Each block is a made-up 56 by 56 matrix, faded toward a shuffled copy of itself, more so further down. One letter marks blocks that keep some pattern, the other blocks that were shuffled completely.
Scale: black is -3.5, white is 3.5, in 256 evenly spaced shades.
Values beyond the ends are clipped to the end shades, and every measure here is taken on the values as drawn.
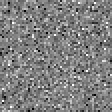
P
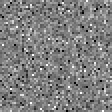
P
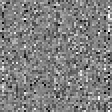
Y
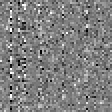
Y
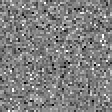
P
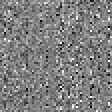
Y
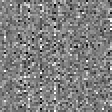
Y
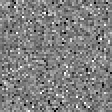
P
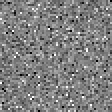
P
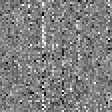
Y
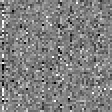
Y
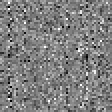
Y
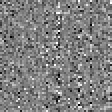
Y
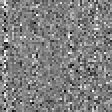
Y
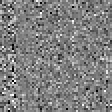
Y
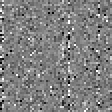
Y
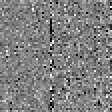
Y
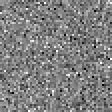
P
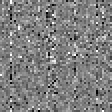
Y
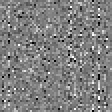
Y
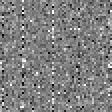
Y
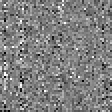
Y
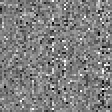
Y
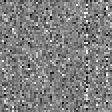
Y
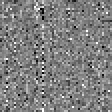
Y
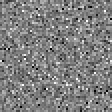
P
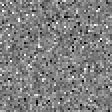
P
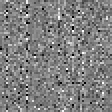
Y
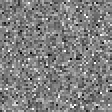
P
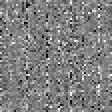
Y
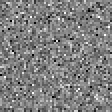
P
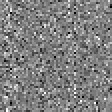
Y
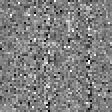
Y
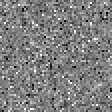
P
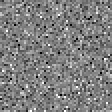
P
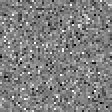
P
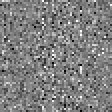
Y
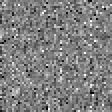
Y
